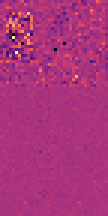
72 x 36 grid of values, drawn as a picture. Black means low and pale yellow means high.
On average the colour sits 50% of the way up the scale. The bottom part is calmer, past a seam about 40% of the way down. No overall slope runs across the table. In the top left lies a patch that is rougher than the rest.
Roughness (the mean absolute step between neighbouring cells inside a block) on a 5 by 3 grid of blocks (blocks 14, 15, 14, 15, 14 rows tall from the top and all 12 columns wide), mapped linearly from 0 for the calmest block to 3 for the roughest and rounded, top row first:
3 1 1 / 2 1 1 / 0 0 0 / 0 0 0 / 0 0 0
